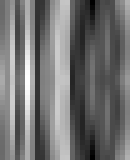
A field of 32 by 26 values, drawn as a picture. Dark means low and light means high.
Mirror symmetry: top to bottom. Grain: streaks running down. Ninth with the highest average: middle left.
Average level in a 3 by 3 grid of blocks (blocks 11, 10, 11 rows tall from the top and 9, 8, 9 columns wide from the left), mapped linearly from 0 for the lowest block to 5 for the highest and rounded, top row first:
3 3 0 | 5 3 1 | 3 3 0
